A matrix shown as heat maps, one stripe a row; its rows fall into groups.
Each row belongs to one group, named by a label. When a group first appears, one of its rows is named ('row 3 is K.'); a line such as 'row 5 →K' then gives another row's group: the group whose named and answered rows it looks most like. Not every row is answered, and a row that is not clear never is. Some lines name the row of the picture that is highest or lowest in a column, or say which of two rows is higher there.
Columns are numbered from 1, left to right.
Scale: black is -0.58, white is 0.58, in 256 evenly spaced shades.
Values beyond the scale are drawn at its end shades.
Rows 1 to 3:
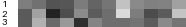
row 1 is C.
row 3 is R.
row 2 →C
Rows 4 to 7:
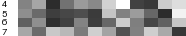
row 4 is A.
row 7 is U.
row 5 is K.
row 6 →C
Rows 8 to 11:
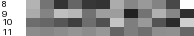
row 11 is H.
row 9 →U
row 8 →K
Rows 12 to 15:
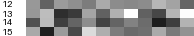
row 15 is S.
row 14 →C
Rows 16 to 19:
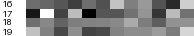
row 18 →A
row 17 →R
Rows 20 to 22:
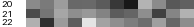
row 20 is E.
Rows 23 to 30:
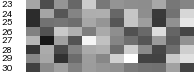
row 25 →C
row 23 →S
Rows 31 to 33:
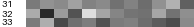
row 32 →S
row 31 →H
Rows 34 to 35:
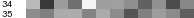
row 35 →U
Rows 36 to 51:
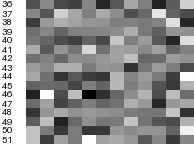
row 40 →K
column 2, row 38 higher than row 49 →No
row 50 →K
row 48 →H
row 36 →C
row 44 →K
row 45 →K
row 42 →A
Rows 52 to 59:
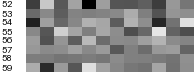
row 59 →S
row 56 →S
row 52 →R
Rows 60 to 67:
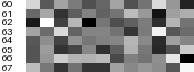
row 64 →A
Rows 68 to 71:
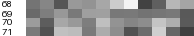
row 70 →U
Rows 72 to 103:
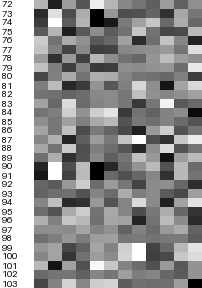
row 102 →K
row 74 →R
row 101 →S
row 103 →H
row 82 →C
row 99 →A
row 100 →A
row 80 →H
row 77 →K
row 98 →H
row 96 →U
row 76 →U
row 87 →A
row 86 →E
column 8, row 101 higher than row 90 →No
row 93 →K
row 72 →S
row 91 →R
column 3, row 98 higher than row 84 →No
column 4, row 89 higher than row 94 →Yes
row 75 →C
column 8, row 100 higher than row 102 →Yes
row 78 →S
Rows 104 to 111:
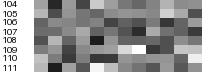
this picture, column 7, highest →109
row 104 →S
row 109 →A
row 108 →R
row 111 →S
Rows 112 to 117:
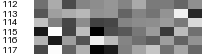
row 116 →S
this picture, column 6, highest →116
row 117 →R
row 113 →H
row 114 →K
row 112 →C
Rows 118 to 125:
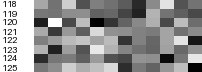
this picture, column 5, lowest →120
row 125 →H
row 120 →R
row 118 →E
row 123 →S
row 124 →C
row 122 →H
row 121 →S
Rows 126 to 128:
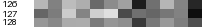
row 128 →U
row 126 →U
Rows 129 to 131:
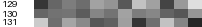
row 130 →K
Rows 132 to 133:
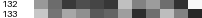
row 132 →K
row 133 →U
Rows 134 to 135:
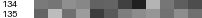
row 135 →R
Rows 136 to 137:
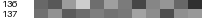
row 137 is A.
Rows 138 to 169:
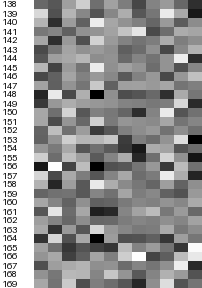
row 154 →E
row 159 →K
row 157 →U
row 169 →E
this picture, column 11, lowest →165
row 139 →U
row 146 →C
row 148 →R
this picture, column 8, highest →166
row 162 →K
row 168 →U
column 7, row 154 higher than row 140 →No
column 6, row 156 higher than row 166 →No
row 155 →U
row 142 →S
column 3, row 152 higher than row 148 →Yes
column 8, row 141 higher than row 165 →Yes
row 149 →H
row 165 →K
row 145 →S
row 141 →A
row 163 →S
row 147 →S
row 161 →R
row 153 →H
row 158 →S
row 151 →S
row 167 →H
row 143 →C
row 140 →S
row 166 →A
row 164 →R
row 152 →R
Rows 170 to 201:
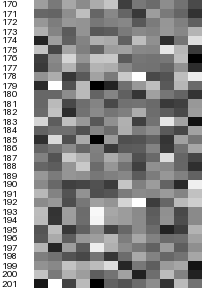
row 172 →U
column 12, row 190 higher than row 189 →Yes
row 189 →U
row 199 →H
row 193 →S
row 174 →C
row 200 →U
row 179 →R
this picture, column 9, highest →179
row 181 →C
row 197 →S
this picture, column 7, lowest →199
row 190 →K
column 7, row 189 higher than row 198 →Yes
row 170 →H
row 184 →K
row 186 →C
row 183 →U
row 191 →K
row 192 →A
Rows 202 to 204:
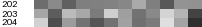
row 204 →U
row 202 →A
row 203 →U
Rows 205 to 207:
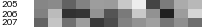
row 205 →A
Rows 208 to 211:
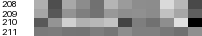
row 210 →H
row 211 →K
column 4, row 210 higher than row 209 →Yes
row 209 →U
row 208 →U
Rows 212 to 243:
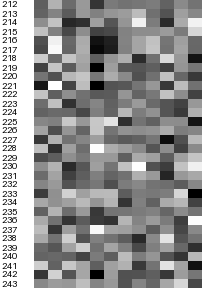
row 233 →H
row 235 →R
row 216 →R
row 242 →R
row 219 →R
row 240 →K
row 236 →K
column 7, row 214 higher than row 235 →Yes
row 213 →A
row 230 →A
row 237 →S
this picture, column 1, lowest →221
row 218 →U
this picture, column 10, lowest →227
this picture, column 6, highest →225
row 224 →K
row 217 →R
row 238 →E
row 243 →H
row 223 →C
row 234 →H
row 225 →H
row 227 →C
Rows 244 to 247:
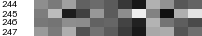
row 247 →E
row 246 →E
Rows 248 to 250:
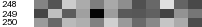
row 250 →U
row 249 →R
